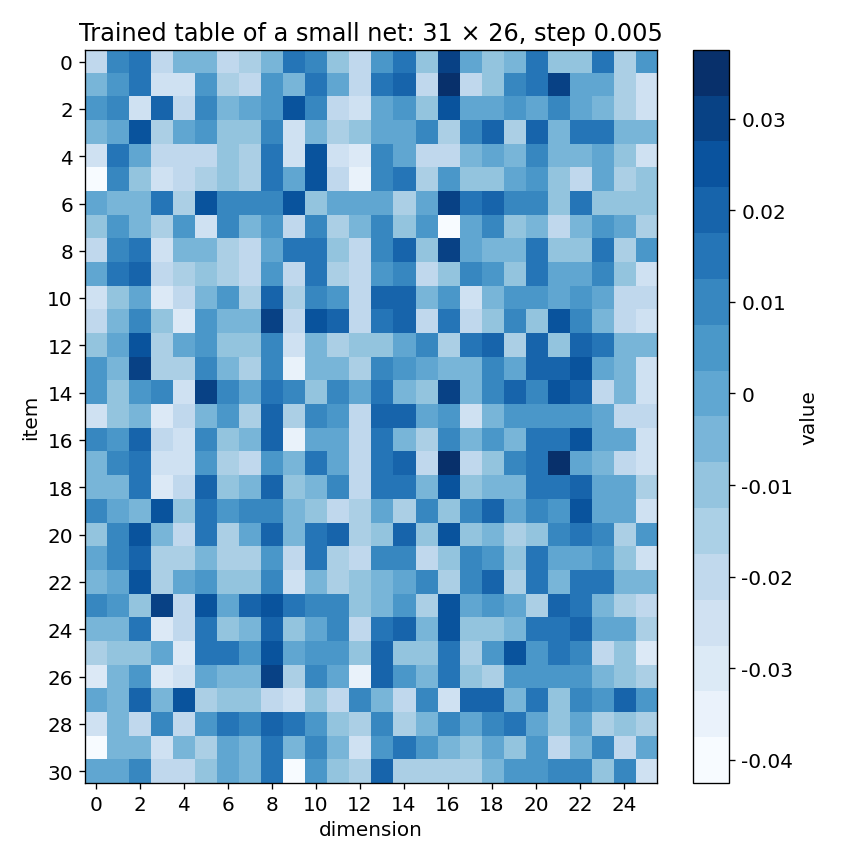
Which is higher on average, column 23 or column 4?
column 23
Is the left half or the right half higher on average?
right
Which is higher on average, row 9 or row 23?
row 23
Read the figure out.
Title: Trained table of a small net: 31 × 26, step 0.005
x-axis: dimension, ticks 0 2 4 6 8 10 12 14 16 18 20 22 24
y-axis: item, ticks 0 2 4 6 8 10 12 14 16 18 20 22 24 26 28 30 (0 at the top)
Colour bar: value, ticks -0.04 -0.03 -0.02 -0.01 0 0.01 0.02 0.03
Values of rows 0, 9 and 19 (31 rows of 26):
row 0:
-0.02 0.01 0.015 -0.02 -0.005 -0.005 -0.02 -0.015 -0.005 0.015 0.01 -0.01 -0.02 0.005 0.015 -0.01 0.03 0 -0.01 -0.005 0.015 -0.01 -0.01 0.015 -0.015 0.005
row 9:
0 0.015 0.02 -0.02 -0.015 -0.01 -0.015 -0.02 0.005 -0.02 0.015 -0.015 -0.02 0.005 0.01 -0.02 -0.01 0.01 0.005 -0.01 0.015 0 0 0.01 -0.01 -0.025
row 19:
0.01 0 -0.005 0.025 -0.01 0.015 0.005 0.01 0.01 -0.005 -0.01 -0.02 -0.015 0 -0.015 0.01 -0.01 0.01 0.02 0 0.01 0.005 0.025 0 0 -0.025
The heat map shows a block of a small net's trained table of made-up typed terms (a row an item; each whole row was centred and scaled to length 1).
